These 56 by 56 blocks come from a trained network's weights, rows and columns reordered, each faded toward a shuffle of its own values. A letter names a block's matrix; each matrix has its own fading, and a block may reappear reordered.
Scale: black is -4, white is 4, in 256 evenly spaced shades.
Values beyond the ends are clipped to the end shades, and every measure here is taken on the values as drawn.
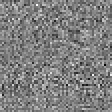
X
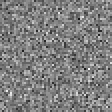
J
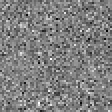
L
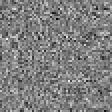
X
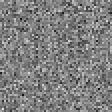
J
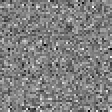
L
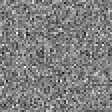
J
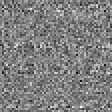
X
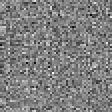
X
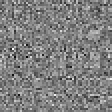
X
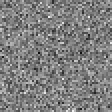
J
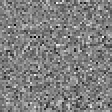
L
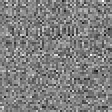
X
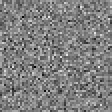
L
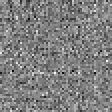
L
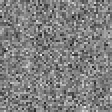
J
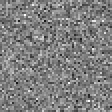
J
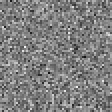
J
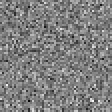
J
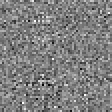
L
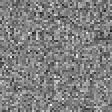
J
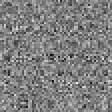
X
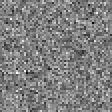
J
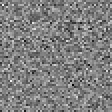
X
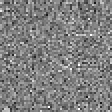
L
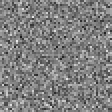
J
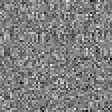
X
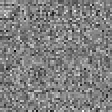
X
